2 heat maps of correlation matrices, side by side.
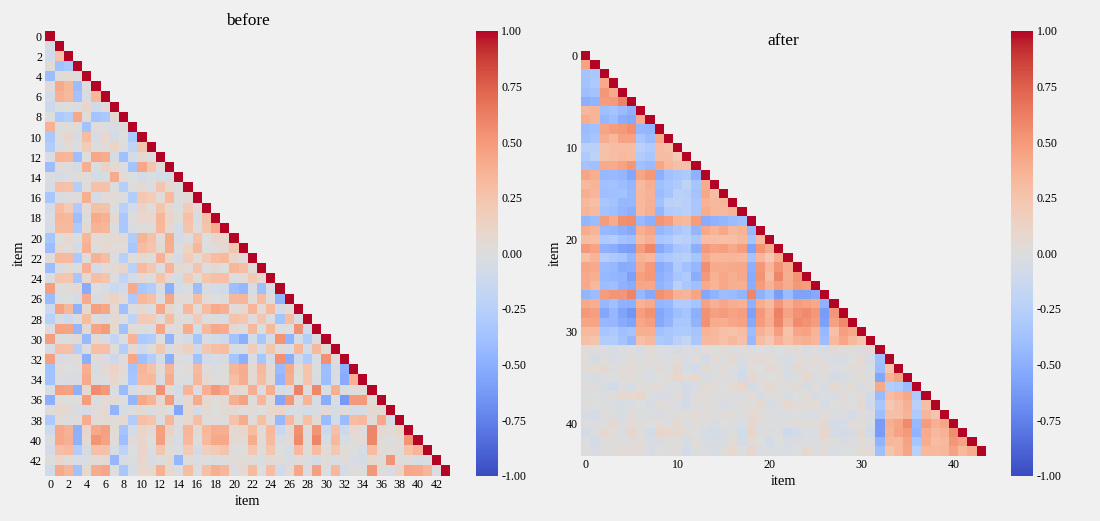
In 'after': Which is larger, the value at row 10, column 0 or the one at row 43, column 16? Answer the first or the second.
the second
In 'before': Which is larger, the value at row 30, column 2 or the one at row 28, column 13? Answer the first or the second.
the second
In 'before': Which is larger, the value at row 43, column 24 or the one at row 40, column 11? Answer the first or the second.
the first
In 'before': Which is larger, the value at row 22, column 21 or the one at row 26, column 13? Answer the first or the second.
the second
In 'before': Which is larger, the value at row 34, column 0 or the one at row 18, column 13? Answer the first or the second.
the second
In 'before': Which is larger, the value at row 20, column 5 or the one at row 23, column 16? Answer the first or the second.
the second
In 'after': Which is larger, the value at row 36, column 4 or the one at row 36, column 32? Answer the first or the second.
the second
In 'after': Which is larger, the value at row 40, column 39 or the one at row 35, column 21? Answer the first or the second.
the first
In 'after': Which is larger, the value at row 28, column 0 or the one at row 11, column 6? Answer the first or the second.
the first
